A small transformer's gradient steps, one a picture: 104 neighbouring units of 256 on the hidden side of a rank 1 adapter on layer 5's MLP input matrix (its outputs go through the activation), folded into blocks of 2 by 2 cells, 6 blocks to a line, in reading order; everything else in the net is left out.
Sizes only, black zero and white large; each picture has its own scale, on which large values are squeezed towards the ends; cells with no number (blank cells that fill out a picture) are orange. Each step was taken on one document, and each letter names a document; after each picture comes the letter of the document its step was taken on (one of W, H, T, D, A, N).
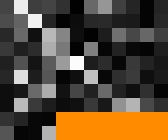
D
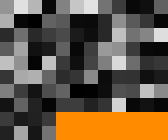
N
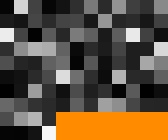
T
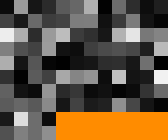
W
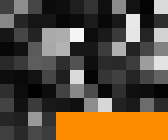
T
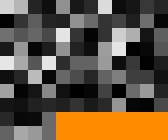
N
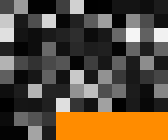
T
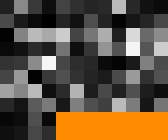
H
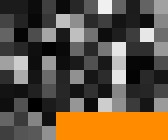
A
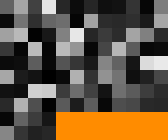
T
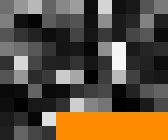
A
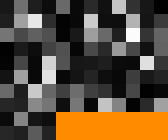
H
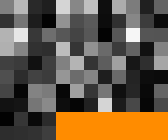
W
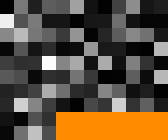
D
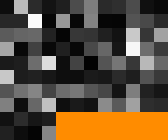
H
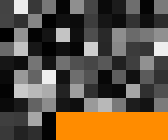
H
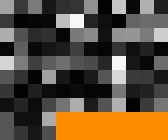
A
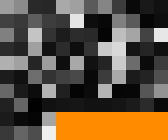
N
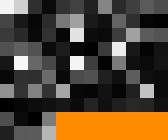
N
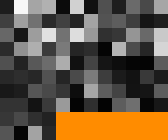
T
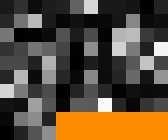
H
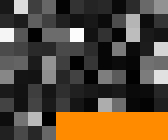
T
